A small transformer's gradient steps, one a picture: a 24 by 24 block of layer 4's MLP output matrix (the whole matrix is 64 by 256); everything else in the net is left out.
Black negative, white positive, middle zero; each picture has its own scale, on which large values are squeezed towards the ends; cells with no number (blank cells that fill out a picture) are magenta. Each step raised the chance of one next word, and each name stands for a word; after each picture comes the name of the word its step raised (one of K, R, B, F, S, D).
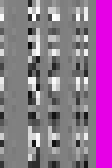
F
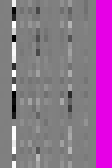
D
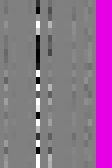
D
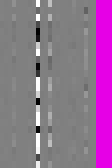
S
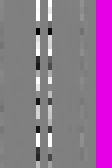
S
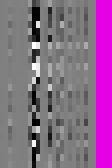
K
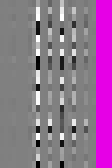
F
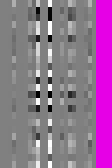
D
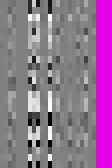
F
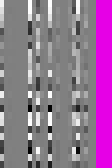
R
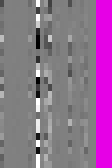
D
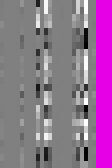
R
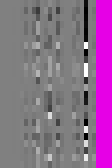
K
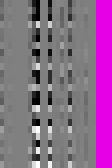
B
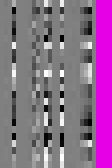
K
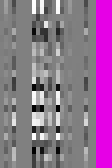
R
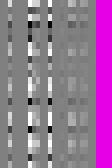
S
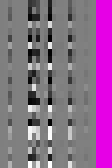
B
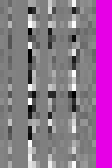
D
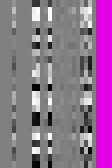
F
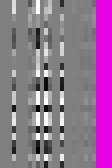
R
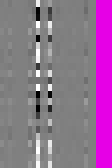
D
